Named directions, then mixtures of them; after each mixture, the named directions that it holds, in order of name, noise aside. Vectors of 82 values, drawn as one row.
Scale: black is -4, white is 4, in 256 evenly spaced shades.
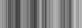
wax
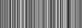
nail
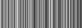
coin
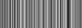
nail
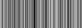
coin, nail, wax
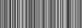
nail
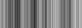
wax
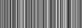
nail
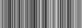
coin, nail, wax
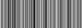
coin, nail, wax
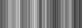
wax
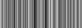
coin, wax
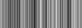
coin, nail, wax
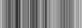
wax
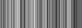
nail, wax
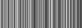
coin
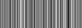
nail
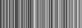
coin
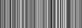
nail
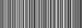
coin, nail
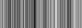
coin, nail, wax
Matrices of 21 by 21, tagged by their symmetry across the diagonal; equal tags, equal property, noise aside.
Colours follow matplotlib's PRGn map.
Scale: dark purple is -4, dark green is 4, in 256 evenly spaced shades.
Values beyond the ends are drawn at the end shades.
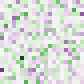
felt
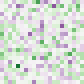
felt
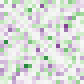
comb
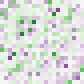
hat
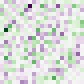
comb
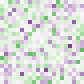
hat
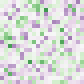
hat
